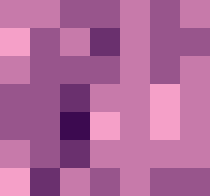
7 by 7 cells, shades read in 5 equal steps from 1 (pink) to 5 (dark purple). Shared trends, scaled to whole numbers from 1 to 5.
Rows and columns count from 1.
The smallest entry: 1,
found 5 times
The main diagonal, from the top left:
2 3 3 2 2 2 3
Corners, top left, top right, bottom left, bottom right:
2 2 1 3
